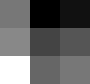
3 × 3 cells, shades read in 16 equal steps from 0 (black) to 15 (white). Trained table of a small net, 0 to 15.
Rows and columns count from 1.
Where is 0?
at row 1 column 2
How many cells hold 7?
2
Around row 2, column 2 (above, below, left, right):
0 6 8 5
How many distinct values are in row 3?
3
